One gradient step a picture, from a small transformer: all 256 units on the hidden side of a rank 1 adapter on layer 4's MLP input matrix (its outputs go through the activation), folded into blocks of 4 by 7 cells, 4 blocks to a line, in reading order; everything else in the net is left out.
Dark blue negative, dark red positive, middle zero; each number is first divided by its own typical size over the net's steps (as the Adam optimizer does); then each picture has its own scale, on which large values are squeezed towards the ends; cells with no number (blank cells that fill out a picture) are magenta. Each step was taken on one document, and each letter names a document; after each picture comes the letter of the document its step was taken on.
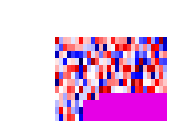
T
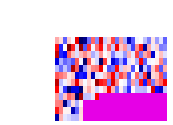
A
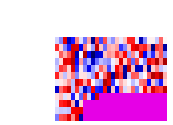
T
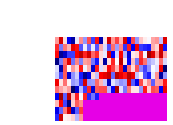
A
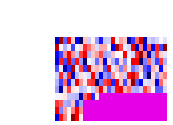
A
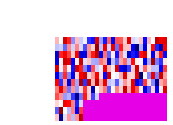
T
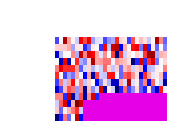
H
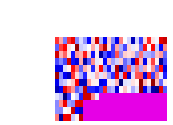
T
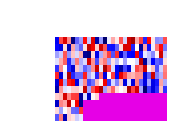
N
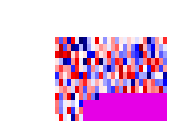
A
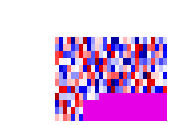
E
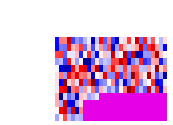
E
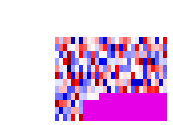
H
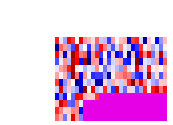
A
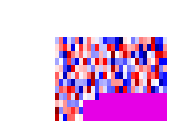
E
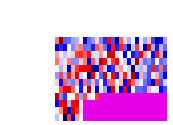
E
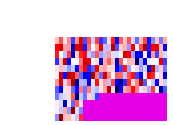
A
